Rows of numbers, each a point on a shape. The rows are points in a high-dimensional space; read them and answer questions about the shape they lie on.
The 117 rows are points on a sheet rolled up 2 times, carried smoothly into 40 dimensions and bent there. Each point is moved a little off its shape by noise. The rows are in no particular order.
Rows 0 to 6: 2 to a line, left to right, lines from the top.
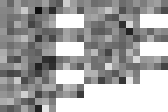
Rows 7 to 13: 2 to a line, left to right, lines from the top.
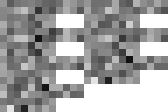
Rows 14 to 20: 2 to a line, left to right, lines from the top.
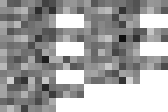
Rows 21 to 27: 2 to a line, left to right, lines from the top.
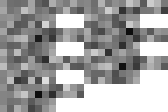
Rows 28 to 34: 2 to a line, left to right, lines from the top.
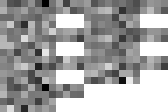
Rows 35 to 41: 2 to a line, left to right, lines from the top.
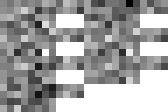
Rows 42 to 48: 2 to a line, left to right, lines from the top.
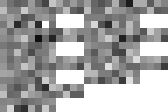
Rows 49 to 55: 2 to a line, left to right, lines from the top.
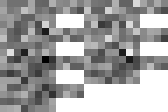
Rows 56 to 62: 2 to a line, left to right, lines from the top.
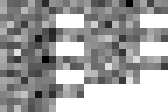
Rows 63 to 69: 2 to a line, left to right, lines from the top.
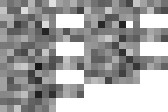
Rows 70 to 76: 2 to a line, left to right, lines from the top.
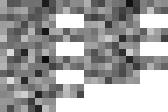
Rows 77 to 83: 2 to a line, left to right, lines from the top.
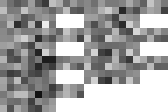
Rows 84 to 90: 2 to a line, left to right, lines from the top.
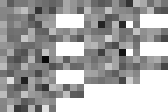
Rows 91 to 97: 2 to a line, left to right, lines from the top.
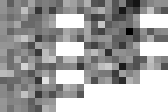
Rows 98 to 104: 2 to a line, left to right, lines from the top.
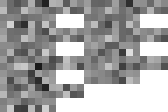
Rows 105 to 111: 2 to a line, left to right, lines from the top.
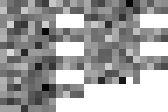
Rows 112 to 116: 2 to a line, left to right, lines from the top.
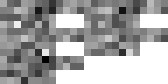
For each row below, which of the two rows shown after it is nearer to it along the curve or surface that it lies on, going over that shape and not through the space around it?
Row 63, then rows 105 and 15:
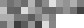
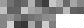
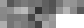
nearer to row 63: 105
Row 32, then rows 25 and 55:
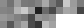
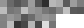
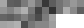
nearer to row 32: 55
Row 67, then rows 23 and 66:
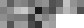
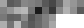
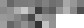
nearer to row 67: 23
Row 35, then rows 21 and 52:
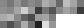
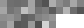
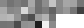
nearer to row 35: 52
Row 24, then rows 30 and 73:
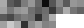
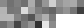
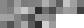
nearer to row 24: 30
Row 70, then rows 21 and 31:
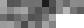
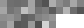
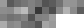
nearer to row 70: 21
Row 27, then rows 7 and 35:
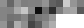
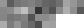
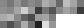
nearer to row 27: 35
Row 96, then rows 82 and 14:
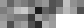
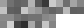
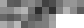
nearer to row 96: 14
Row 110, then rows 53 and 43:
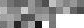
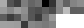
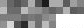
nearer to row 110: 43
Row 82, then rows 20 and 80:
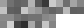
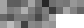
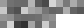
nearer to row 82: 80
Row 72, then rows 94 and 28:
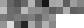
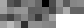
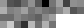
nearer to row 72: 28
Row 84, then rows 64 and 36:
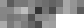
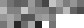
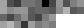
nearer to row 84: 64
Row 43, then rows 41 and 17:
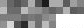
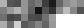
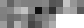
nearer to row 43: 41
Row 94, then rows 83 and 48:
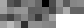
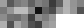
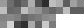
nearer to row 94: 48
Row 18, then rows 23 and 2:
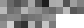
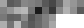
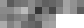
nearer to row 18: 23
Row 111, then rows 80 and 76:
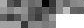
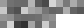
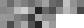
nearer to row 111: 80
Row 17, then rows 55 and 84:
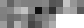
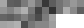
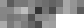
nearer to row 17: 55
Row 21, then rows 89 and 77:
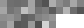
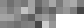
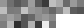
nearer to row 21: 89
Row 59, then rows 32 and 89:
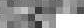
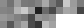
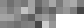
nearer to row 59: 89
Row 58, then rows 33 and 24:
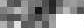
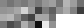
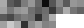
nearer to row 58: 24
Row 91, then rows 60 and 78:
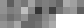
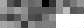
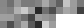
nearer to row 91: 78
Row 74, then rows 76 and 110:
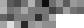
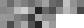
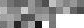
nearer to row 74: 110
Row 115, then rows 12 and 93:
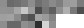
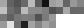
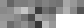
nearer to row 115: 93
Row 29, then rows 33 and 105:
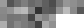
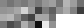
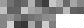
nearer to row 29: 33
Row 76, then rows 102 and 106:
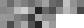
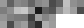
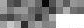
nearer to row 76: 102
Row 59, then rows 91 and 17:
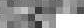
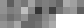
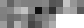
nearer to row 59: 91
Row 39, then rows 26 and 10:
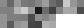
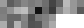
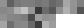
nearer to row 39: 26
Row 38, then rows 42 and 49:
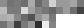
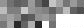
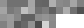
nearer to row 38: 42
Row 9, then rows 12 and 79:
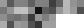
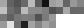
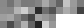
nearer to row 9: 79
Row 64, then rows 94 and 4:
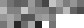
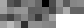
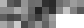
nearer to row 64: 94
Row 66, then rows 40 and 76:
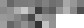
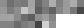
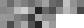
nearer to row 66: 40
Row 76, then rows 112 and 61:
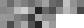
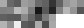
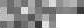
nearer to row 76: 61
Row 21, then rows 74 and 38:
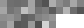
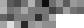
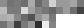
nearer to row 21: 38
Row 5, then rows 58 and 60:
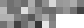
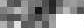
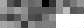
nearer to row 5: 60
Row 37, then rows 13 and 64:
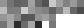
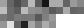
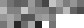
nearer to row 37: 64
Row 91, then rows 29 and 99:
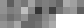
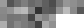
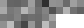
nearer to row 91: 29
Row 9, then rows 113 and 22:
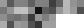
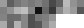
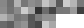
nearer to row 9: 113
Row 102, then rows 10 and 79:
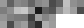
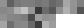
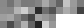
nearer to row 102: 79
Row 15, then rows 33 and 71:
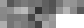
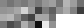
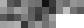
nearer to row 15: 33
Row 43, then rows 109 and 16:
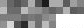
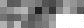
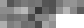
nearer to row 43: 109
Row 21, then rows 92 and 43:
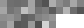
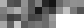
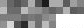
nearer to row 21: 43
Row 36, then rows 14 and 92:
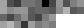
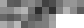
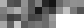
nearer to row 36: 92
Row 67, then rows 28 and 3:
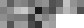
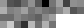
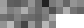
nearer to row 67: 3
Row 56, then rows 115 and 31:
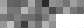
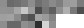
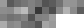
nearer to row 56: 115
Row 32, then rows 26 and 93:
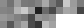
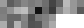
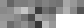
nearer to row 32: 26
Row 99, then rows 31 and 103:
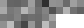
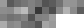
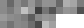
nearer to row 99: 103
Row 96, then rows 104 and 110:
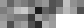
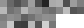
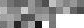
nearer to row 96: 110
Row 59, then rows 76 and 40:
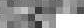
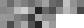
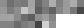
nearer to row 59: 40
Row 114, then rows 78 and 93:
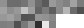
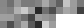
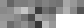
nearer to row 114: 93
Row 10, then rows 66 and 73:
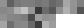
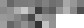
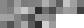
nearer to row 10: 66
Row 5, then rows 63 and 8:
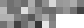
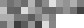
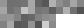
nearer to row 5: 63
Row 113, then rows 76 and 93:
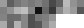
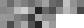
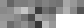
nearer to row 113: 76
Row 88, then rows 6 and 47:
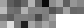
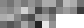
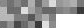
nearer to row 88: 47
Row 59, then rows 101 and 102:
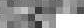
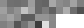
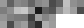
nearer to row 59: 101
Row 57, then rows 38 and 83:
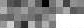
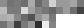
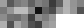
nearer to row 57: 38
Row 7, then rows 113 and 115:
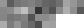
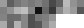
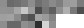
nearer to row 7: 115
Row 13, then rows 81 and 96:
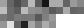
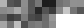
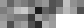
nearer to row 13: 81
